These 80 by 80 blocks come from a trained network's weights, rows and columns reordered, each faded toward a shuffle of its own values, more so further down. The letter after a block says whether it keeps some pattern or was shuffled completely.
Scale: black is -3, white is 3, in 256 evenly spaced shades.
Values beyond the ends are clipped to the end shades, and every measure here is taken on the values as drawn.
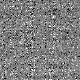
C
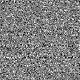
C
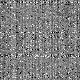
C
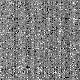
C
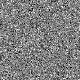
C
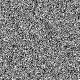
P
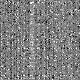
C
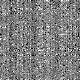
C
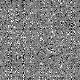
C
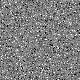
P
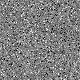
P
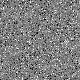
P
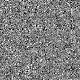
C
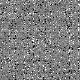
C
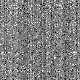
C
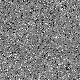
P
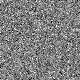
P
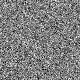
P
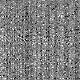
C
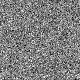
P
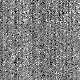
C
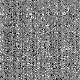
C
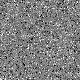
P
